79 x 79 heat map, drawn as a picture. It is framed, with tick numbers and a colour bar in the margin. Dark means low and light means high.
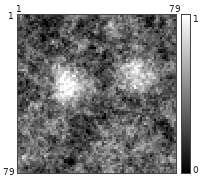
Bumps: two. Odd rows or columns: none. Mirror symmetry: none. Grain: blotchy. Slope: none. Ninth with the lowest average: top left.
